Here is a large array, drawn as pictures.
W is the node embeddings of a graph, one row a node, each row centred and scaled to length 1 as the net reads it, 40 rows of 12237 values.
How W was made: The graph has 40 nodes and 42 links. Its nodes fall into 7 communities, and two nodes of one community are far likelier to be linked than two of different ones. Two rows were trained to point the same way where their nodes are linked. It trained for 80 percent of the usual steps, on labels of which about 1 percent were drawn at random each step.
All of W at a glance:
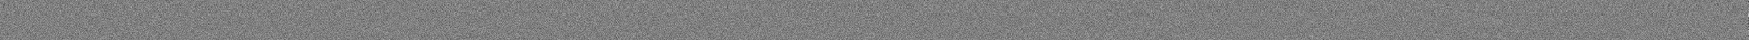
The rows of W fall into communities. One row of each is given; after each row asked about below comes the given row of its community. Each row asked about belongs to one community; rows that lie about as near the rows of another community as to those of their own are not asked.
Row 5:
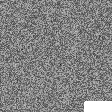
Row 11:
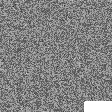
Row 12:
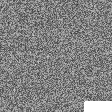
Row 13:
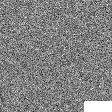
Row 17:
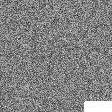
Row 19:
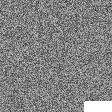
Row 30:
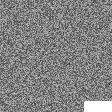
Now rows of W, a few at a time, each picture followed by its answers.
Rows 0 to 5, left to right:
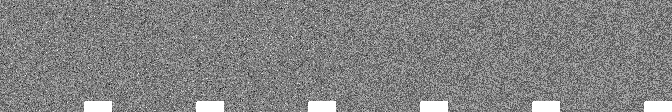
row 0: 30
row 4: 5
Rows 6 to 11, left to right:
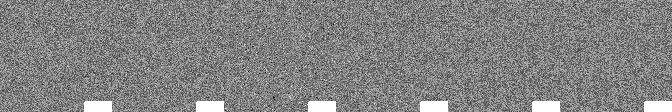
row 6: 11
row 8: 5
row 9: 19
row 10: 11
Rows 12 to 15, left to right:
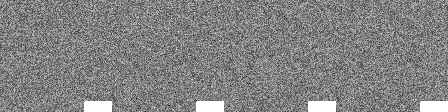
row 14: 13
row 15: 13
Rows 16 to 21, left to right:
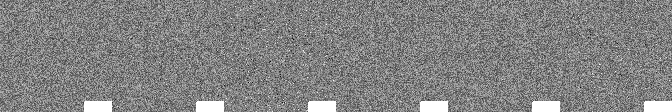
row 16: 30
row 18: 5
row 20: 17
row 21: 17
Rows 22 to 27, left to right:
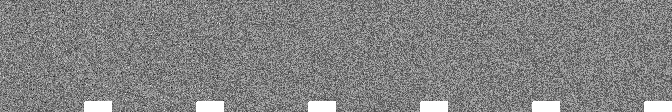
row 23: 19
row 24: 19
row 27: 11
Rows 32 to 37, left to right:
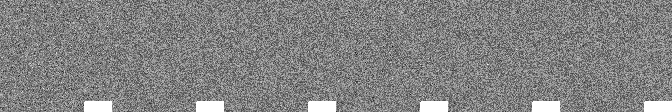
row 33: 13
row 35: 17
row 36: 17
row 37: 13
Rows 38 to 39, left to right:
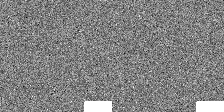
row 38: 12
